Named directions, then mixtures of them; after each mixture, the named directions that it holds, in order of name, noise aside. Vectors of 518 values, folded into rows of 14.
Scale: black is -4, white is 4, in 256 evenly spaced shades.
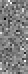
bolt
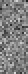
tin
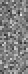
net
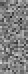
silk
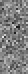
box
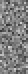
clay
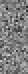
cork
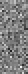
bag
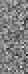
bag, silk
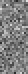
tin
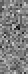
box, tin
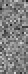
tin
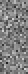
bag, bolt, cork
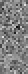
box, net, tin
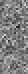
box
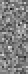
clay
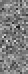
box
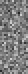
net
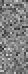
tin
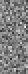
clay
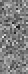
box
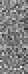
bag, clay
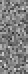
bag, clay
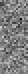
box, silk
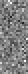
bolt, silk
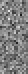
box, net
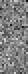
tin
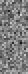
bolt, net, tin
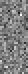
bag, net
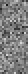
tin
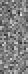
net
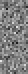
box, cork, silk
